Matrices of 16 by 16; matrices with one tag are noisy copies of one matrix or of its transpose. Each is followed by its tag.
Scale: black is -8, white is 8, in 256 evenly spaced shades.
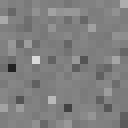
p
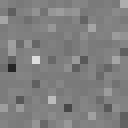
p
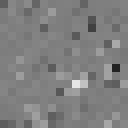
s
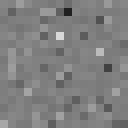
p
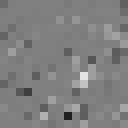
s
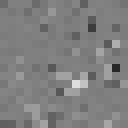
s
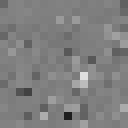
s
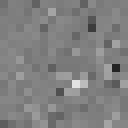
s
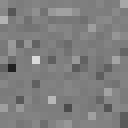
p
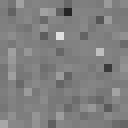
p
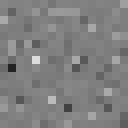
p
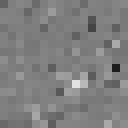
s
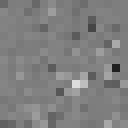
s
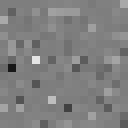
p
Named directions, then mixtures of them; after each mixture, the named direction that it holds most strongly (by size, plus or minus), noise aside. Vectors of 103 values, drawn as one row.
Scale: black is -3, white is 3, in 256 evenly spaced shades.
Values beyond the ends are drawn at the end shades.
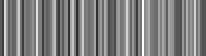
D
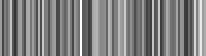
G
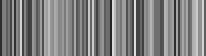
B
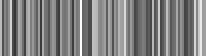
G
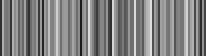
G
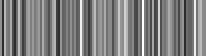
G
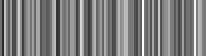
D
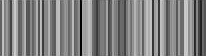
G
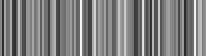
G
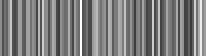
G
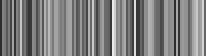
B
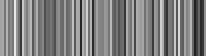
B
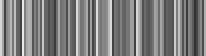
B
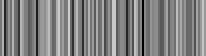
D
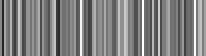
G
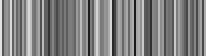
B
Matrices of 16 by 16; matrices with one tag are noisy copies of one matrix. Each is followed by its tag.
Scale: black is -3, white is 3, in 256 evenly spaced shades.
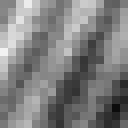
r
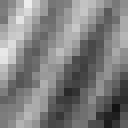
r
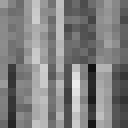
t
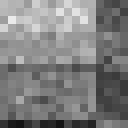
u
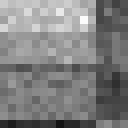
u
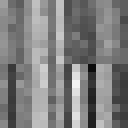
t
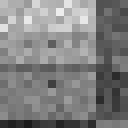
u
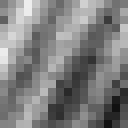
r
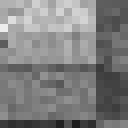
u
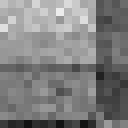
u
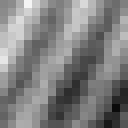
r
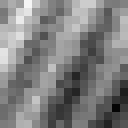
r
